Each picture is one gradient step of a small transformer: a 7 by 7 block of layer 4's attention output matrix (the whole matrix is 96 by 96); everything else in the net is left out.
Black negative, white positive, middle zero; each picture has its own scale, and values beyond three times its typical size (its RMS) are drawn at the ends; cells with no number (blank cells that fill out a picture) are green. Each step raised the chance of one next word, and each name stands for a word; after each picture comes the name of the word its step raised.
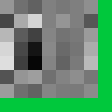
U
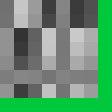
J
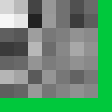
J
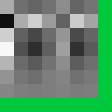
U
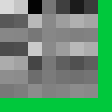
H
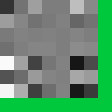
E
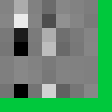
J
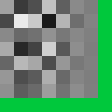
E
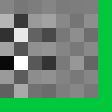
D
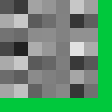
E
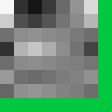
J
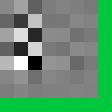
D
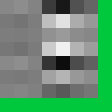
H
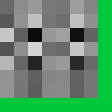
D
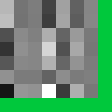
J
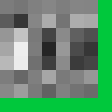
U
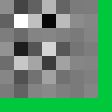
E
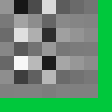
D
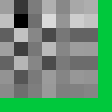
D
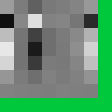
U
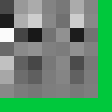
D
